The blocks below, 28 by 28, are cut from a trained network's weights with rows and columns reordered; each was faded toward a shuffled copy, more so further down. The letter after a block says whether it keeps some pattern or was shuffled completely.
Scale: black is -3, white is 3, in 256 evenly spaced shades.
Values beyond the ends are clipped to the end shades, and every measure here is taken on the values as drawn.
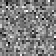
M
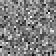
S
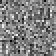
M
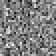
M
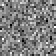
S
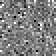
S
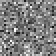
M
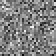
S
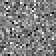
S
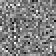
M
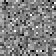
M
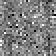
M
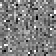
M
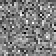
S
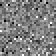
S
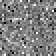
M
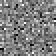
S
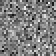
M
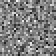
M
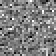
M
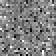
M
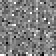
M
